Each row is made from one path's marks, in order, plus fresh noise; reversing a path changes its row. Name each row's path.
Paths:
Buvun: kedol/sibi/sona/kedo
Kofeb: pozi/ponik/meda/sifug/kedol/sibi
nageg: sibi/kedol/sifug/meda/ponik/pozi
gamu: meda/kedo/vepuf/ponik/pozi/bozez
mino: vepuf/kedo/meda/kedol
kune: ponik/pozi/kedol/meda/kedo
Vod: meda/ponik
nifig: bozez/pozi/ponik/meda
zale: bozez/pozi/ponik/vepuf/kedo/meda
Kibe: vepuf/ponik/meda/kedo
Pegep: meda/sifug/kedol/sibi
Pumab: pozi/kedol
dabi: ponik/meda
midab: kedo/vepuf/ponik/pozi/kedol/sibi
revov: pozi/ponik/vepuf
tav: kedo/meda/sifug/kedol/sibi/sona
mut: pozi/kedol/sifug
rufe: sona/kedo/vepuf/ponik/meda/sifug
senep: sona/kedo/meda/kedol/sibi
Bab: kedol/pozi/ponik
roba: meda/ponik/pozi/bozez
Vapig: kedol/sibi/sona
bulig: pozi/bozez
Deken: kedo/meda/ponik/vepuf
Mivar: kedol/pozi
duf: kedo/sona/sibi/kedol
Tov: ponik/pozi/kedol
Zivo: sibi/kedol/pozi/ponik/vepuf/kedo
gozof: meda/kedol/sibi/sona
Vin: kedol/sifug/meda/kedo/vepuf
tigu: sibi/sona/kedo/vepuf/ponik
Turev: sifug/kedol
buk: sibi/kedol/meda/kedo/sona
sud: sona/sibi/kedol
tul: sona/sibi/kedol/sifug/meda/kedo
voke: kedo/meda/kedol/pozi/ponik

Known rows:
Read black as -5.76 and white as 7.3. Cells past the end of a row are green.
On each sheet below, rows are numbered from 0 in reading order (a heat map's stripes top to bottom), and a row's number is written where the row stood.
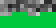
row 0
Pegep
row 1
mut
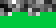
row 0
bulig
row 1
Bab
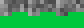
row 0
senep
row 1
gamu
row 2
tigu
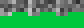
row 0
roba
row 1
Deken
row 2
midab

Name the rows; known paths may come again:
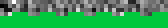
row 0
bulig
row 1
Buvun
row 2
sud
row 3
Vapig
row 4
Bab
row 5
tigu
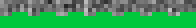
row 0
tul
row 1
midab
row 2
Pegep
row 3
Deken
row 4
nageg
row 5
Kofeb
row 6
kune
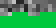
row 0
mut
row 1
buk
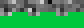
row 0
nifig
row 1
revov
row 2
zale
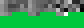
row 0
tav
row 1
rufe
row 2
Pumab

